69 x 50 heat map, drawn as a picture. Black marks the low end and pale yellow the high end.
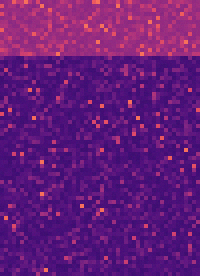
No regular stripes run through it. On average the colour sits 30% of the way up the scale. A horizontal seam about 20% of the way down splits the table, and the top part is higher.
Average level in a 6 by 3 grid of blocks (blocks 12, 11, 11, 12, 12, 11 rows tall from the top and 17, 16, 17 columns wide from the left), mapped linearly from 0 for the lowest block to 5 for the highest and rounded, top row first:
555 / 111 / 000 / 000 / 000 / 000
